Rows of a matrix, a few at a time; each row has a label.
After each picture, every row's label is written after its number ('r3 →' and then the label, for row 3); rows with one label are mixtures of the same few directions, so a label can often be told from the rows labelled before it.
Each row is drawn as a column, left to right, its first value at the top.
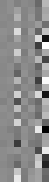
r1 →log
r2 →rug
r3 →log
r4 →log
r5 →log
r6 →rug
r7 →rug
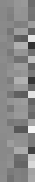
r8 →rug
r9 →log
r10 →rug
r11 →rug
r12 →rug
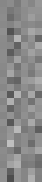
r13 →log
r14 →log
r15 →rug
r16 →rug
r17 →log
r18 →rug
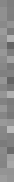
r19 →log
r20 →rug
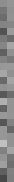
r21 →log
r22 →rug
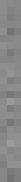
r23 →rug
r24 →log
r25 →log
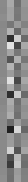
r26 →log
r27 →rug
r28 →rug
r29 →rug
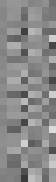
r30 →log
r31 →rug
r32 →rug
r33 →log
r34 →log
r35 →log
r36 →log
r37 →rug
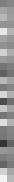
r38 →log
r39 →log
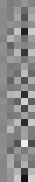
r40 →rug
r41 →rug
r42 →log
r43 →log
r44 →log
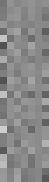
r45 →rug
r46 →rug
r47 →log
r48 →log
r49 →rug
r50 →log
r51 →log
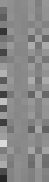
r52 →log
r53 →rug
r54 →rug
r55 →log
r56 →rug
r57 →rug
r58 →rug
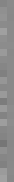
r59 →log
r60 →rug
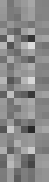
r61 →rug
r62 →rug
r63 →log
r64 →rug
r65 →rug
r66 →rug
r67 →rug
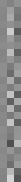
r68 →log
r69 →log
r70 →log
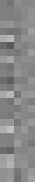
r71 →rug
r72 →rug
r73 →log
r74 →rug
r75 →log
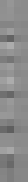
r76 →rug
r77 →rug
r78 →rug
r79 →rug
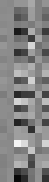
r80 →rug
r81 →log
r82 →log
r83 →log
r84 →rug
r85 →rug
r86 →log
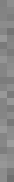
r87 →rug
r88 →log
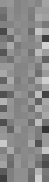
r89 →log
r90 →rug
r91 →rug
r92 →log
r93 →log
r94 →log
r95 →rug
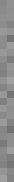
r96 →log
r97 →rug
